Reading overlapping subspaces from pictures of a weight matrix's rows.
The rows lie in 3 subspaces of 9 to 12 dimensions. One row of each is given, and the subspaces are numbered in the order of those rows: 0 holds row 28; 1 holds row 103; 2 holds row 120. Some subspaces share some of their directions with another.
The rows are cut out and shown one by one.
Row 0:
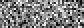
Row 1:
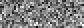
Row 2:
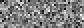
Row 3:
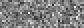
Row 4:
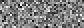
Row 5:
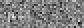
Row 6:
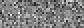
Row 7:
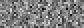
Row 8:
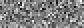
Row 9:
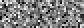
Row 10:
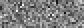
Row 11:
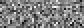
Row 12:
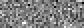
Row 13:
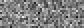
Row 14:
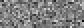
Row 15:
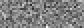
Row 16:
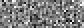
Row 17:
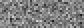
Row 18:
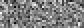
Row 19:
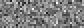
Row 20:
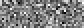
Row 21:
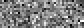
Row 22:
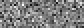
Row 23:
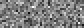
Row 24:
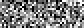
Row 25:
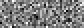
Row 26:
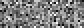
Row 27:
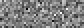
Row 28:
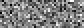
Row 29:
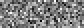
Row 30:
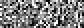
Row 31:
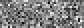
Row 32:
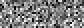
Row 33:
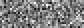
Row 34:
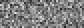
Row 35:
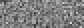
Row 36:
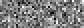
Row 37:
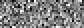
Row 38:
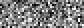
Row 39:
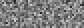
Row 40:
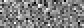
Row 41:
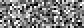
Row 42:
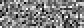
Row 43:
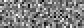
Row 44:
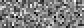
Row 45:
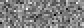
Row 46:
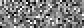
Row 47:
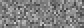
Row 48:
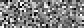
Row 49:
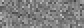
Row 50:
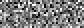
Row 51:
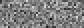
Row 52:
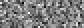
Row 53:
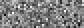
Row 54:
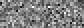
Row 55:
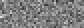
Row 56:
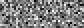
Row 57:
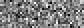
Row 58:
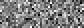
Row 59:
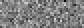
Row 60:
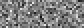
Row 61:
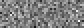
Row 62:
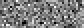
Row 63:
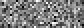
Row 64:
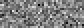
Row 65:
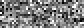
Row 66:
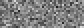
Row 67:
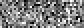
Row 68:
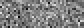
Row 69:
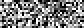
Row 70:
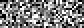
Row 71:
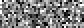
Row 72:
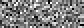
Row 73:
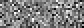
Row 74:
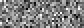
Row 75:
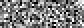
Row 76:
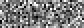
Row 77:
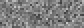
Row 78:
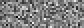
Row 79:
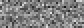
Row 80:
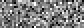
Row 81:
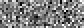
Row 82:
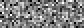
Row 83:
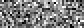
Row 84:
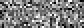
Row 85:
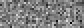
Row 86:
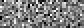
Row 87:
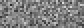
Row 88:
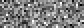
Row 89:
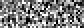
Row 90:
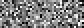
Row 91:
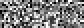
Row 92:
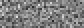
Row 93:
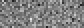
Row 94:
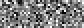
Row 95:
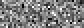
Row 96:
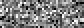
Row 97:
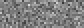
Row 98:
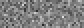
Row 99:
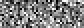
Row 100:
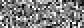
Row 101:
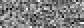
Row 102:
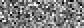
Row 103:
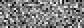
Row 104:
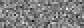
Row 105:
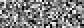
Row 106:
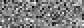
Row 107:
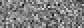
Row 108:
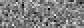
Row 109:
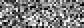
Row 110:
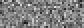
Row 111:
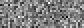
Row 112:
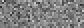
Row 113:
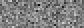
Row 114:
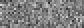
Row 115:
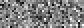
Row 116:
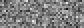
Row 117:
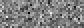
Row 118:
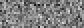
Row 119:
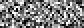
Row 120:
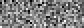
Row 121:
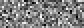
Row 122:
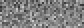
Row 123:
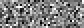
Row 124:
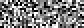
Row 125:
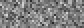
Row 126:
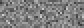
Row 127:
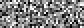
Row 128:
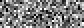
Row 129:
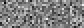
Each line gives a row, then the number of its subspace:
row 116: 0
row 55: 1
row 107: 2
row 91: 0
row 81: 1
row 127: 1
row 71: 0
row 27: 1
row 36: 2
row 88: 0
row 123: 0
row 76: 1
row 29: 2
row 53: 0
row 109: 1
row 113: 2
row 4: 0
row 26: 0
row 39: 2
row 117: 1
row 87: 0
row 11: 0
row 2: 0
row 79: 1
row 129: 2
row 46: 2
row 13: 1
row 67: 2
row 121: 0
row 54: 1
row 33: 1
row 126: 0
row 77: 2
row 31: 2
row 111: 2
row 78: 2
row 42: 1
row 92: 1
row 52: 1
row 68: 1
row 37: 0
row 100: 2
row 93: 1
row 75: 1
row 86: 2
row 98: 0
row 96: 1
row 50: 1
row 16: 1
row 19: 2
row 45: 1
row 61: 0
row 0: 1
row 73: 0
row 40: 2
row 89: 2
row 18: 0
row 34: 2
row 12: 0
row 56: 0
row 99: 2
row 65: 1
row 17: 0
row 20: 2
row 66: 0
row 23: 1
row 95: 2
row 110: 0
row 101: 1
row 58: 1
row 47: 0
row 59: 2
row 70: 1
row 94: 2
